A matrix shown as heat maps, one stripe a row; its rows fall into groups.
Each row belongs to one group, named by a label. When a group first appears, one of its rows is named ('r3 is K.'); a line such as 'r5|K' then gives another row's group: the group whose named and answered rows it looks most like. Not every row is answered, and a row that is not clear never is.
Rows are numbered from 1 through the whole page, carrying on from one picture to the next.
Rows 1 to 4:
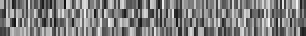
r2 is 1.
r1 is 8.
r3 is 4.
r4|1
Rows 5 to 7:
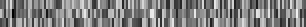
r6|8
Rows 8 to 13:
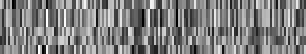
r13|4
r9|4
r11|1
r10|4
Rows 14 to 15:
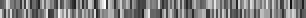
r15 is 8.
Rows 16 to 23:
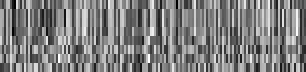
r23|1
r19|8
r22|8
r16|4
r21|1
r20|8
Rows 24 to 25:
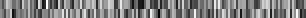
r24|4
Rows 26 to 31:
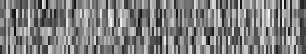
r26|8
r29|1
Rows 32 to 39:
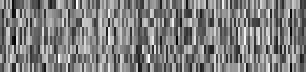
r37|1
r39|4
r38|8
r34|1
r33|4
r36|4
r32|8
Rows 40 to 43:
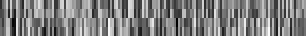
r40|1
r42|4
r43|4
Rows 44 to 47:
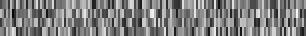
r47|8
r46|1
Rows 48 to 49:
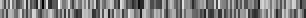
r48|8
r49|1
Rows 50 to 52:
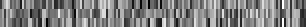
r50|4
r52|8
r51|8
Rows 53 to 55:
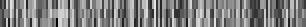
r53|1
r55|1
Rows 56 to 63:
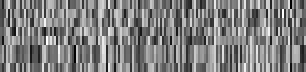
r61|8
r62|8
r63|4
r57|1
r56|4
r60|4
